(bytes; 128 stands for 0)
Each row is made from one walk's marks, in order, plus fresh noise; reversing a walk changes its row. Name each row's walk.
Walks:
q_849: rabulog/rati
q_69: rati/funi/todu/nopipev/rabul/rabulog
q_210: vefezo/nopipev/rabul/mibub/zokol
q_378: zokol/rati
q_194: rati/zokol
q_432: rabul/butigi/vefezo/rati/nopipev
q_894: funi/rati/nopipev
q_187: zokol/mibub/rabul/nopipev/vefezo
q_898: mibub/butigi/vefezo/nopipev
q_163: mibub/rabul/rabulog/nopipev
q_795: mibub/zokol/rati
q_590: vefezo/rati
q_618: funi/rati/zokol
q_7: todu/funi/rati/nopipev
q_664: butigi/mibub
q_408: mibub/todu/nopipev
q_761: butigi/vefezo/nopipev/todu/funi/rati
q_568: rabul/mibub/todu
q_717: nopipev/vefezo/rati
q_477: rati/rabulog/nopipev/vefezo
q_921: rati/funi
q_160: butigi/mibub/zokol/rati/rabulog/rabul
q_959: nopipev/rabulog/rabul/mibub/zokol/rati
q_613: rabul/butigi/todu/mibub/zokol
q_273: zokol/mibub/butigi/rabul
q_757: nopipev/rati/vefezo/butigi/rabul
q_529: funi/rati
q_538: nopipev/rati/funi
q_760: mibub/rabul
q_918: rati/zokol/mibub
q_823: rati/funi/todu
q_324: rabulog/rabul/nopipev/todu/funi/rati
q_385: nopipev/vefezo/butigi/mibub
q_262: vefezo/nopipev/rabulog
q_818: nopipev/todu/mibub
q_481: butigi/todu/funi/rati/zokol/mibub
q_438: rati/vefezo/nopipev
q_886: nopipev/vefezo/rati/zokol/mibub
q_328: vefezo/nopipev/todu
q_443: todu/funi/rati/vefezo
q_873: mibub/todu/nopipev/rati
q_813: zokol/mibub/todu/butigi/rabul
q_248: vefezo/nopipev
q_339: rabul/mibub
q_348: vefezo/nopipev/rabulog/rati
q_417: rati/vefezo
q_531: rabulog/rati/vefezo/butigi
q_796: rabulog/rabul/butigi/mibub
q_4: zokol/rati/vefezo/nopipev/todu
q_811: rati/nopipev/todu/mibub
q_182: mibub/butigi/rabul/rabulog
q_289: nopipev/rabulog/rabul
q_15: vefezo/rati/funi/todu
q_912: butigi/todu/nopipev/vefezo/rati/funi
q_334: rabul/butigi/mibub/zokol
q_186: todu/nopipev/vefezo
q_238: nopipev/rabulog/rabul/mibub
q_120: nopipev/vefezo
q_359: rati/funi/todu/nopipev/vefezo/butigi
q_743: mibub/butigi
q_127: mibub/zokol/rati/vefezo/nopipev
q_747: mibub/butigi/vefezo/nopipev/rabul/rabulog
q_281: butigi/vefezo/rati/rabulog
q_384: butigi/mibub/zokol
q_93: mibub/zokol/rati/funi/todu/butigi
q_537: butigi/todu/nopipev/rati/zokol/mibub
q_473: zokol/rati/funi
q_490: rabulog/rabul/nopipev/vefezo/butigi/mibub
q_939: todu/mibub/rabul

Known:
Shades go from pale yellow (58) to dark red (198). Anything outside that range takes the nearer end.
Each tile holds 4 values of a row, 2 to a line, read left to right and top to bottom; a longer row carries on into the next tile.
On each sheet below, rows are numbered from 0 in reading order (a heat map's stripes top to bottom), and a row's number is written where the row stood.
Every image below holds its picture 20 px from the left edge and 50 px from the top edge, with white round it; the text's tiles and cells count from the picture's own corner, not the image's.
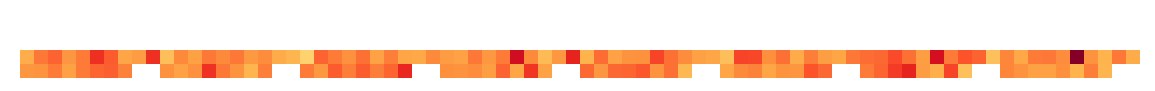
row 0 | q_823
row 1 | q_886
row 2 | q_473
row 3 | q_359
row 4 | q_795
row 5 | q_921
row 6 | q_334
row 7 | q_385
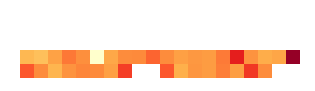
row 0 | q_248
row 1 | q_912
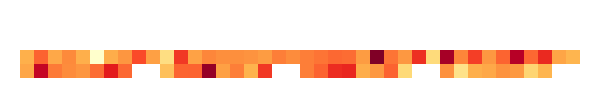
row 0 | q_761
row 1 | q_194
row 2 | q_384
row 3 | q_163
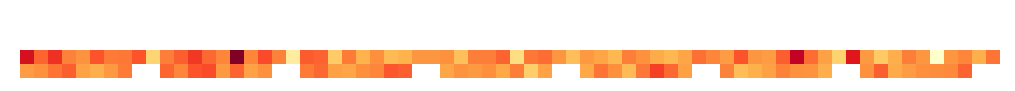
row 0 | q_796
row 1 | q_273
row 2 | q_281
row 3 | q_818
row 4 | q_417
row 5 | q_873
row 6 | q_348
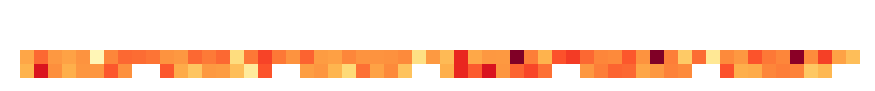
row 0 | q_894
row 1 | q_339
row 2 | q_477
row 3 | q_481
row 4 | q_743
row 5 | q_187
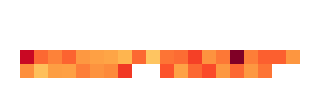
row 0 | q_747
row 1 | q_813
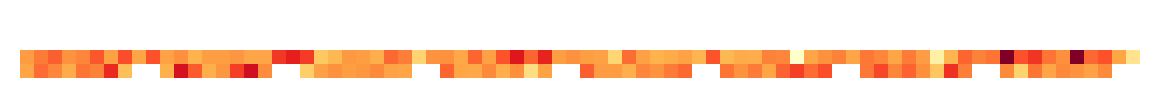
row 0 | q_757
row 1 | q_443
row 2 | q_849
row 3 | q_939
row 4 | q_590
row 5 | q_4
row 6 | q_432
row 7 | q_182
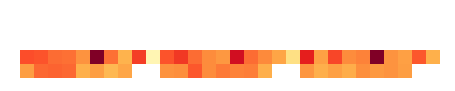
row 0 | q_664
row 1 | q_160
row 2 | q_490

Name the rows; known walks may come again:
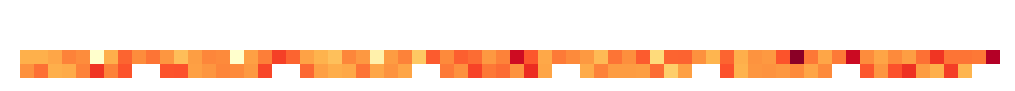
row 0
q_438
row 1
q_262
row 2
q_717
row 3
q_93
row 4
q_818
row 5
q_408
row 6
q_613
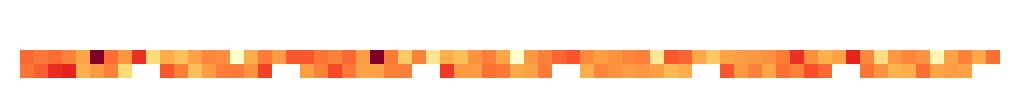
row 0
q_384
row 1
q_248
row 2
q_743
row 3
q_210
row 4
q_811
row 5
q_15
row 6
q_120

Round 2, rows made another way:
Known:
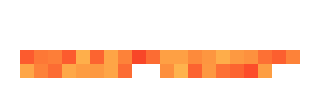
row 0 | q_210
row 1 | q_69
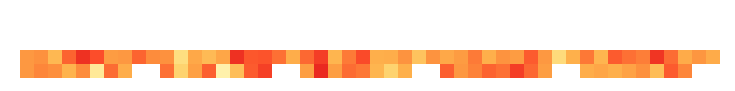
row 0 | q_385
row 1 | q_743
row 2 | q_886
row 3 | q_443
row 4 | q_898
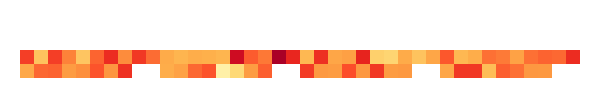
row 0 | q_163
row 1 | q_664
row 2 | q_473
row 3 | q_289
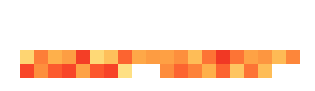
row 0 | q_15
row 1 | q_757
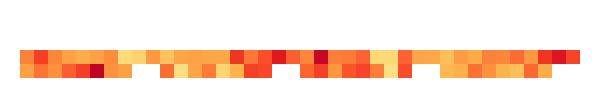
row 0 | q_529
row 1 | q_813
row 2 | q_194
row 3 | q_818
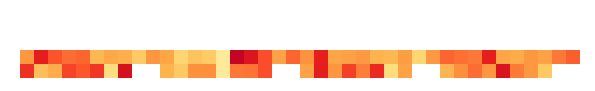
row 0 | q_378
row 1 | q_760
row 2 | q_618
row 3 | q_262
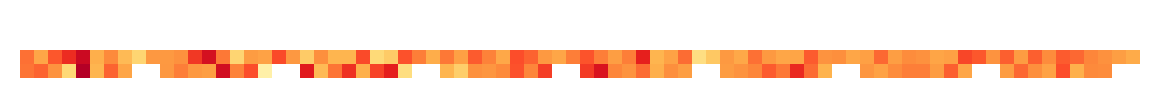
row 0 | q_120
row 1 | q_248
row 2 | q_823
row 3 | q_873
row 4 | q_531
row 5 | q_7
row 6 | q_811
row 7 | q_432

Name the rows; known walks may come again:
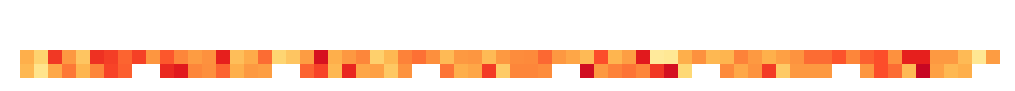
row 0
q_408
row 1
q_531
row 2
q_918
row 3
q_93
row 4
q_921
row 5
q_481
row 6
q_717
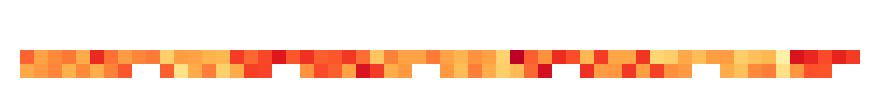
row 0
q_747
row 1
q_813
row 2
q_348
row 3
q_182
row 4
q_473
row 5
q_939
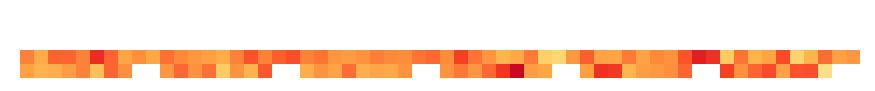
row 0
q_898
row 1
q_160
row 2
q_537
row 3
q_529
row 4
q_238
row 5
q_15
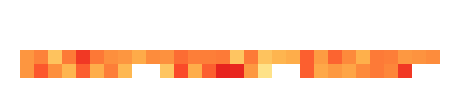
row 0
q_757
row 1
q_894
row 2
q_187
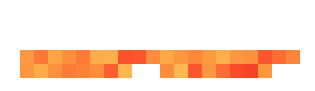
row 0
q_811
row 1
q_69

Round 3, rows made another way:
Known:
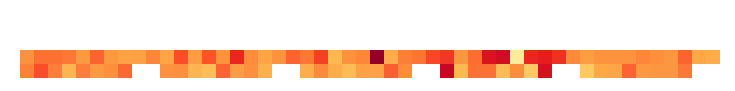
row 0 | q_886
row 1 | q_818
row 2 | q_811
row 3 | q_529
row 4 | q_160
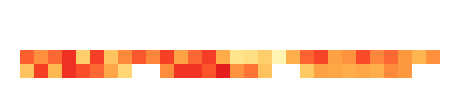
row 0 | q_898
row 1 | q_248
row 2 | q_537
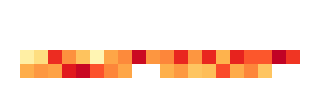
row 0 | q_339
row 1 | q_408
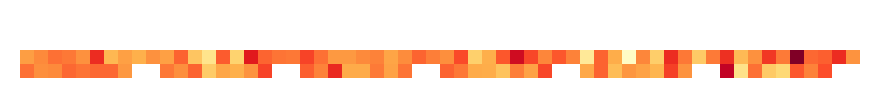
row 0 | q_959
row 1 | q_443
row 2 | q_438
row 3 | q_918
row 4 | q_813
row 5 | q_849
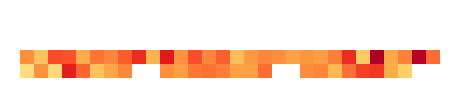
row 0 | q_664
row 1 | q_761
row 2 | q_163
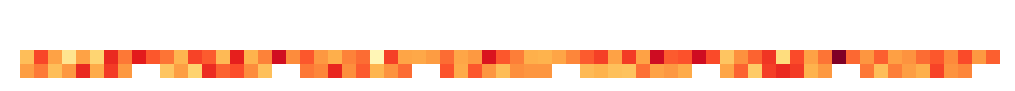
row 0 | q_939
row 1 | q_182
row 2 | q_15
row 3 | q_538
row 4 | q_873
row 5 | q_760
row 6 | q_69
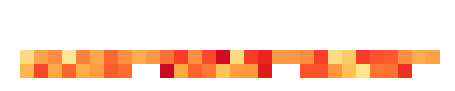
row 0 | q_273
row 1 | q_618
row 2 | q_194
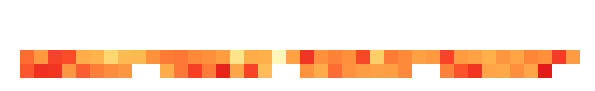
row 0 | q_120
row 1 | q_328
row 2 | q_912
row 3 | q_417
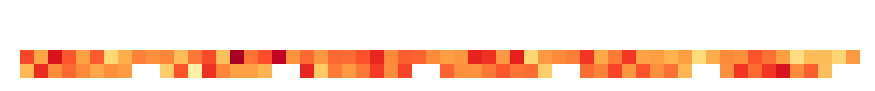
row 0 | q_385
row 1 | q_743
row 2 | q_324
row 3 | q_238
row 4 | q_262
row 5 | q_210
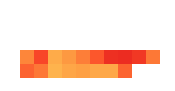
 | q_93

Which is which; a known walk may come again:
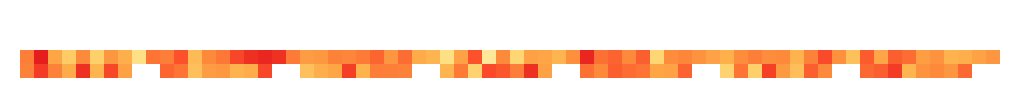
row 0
q_186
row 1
q_93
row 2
q_160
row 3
q_613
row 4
q_761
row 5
q_384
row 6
q_717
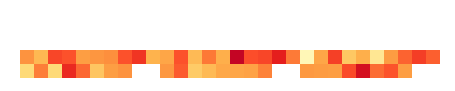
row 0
q_664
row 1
q_795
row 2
q_568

